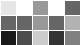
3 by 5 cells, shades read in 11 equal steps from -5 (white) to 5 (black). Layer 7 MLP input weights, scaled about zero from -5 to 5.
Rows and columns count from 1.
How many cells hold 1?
4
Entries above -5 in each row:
3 5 5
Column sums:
1 -2 -5 -1 -1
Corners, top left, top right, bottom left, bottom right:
-4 1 4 0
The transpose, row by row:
-4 1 4 | -5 1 2 | -1 -1 -3 | -5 1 3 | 1 -2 0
